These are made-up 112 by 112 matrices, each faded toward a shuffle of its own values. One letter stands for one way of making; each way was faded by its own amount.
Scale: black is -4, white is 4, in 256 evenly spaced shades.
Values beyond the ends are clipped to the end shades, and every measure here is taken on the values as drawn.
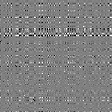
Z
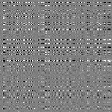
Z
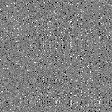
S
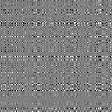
Z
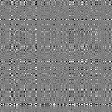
Z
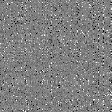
S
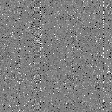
S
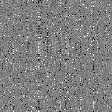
S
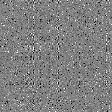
S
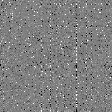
S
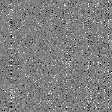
S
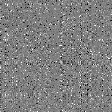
S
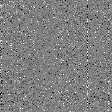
S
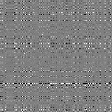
Z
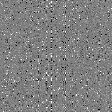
S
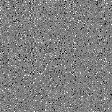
S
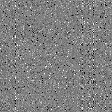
S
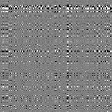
Z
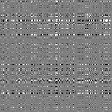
Z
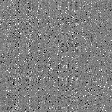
S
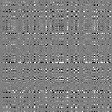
Z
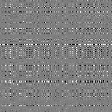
Z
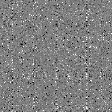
S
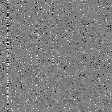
S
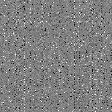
S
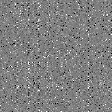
S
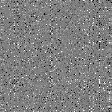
S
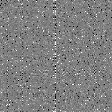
S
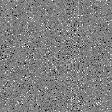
S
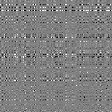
Z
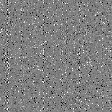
S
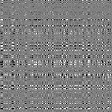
Z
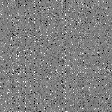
S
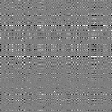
Z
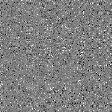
S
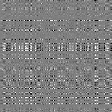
Z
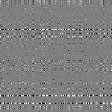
Z
